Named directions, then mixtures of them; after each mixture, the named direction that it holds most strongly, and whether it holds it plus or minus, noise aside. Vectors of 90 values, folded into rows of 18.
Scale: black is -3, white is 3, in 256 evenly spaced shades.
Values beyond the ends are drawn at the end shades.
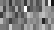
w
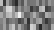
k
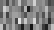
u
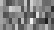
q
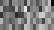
w, plus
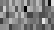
w, minus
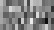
q, plus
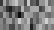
k, minus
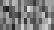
u, minus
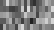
q, minus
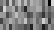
w, minus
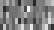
u, minus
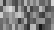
k, plus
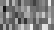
u, minus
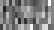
u, minus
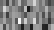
u, plus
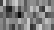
k, minus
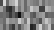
k, minus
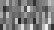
u, minus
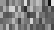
w, minus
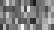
u, minus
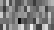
u, minus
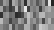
w, plus
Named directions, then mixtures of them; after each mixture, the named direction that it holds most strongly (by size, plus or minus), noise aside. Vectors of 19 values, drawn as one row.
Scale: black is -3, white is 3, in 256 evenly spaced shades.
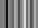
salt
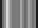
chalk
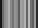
chalk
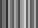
salt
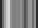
chalk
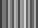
salt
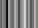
salt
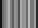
chalk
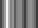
chalk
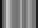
chalk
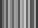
salt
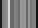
chalk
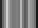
chalk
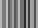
salt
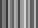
salt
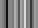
salt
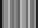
chalk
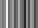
salt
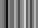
salt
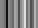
salt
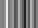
salt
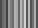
salt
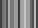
salt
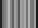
chalk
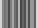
chalk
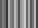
salt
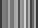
salt
